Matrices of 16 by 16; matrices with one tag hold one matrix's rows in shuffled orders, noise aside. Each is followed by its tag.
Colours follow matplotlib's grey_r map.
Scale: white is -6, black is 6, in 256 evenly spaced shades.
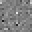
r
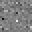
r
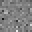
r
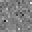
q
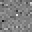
r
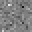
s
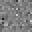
r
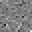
q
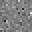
q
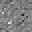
s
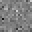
r
